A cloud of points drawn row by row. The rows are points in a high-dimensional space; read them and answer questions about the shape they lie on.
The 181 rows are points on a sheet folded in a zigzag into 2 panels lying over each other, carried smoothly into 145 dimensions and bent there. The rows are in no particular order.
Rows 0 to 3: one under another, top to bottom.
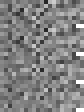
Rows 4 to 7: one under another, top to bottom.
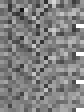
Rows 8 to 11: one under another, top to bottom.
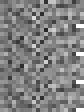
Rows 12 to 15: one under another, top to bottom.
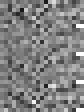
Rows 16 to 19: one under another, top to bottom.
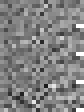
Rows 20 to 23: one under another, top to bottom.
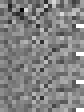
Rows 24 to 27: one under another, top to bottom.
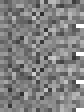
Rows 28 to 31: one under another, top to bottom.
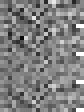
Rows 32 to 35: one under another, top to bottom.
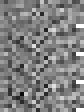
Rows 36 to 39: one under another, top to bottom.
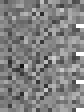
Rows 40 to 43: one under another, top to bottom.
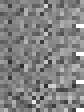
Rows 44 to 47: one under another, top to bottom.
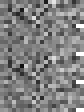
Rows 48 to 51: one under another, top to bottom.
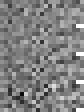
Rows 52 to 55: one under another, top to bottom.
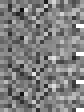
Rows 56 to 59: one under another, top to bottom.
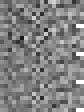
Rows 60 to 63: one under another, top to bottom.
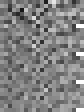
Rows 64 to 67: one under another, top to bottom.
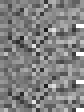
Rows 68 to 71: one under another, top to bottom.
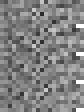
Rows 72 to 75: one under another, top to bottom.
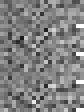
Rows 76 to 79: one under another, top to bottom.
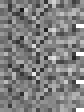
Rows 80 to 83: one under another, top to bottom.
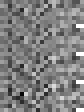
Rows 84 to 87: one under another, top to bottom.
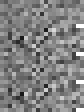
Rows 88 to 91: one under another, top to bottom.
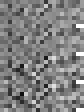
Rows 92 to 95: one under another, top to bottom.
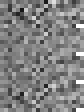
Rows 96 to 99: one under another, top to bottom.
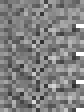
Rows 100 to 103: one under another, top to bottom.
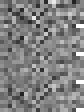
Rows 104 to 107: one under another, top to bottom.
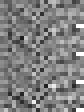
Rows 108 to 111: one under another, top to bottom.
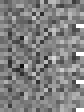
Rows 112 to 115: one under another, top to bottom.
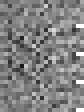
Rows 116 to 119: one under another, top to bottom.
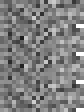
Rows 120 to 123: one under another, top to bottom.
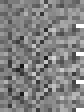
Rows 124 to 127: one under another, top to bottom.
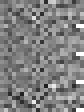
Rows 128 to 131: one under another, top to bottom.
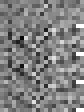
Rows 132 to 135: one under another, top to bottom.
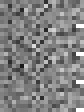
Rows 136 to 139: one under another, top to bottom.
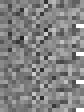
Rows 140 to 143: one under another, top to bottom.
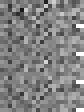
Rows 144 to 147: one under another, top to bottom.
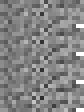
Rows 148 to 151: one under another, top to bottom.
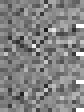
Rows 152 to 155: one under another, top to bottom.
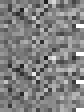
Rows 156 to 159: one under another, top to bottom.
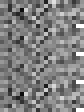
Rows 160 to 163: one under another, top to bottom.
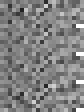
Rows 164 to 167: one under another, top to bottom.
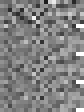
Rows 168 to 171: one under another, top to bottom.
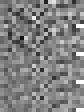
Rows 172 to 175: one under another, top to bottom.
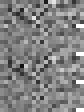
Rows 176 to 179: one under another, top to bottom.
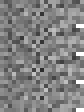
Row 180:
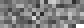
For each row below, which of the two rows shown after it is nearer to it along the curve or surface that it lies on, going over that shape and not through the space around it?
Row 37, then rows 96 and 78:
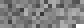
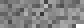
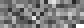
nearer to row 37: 78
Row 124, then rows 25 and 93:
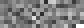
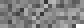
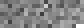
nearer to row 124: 25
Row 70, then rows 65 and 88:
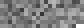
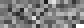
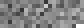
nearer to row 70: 65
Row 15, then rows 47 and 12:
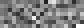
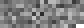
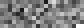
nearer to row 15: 12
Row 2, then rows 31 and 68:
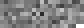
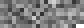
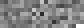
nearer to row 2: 31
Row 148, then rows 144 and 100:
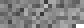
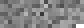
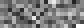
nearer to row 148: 144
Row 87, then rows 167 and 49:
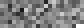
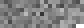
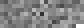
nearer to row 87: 49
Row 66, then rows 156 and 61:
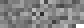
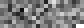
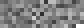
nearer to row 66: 61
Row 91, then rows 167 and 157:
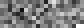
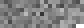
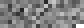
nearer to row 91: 157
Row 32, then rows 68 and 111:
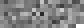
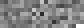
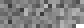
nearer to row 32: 111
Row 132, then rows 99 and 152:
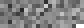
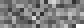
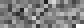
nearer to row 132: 152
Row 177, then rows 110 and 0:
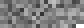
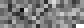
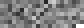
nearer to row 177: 110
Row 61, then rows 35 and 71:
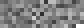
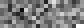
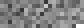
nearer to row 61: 71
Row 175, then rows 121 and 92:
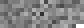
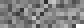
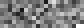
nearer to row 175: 121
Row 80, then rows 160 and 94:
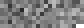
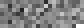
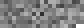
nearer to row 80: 94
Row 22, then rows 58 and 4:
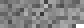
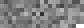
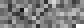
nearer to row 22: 4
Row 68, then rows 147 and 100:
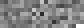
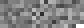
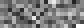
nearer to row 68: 147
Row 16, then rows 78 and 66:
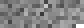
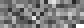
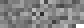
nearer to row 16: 66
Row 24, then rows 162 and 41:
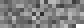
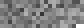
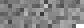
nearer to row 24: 162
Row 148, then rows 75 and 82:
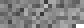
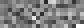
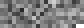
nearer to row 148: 75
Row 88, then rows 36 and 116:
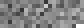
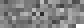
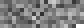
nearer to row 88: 116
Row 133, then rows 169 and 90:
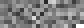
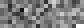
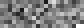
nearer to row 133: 90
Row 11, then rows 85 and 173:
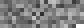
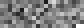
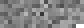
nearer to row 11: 85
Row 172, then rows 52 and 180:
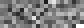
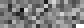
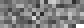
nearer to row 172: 52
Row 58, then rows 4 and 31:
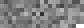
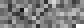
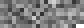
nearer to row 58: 31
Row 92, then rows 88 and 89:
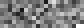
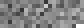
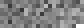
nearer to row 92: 88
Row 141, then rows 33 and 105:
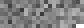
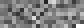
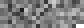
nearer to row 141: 105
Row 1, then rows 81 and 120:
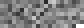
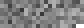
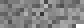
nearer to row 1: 120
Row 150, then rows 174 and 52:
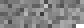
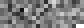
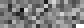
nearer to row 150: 52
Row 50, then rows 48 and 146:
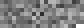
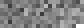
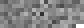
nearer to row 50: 48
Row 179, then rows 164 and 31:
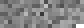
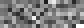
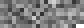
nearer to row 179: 164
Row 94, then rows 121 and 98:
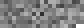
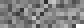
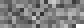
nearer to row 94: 98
